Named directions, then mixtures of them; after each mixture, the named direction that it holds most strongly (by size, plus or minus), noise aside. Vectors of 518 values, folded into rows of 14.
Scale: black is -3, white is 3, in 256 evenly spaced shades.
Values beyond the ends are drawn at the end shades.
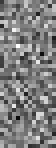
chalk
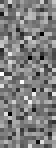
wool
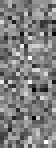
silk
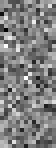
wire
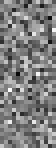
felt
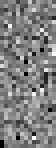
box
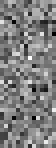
silk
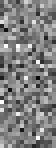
wire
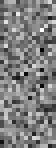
box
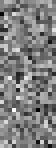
felt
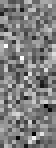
wire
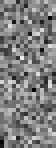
box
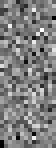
box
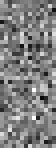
silk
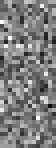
chalk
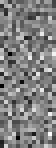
wool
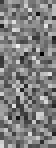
chalk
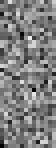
wool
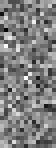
wire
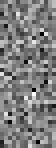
wool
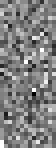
box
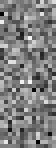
wool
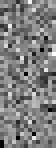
box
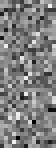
wire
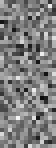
chalk
